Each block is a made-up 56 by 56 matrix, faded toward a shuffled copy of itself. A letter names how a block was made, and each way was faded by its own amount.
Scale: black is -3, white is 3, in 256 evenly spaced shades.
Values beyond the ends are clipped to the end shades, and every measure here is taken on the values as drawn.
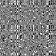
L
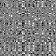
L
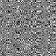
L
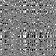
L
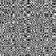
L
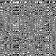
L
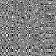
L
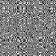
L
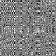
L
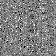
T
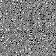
T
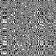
L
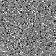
T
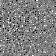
T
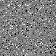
T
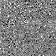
T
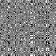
L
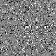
T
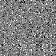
T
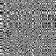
L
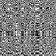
L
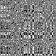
L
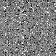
T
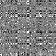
L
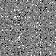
T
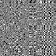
L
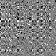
L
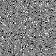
T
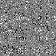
T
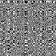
L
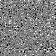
T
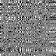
L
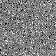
T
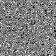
T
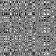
L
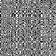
L
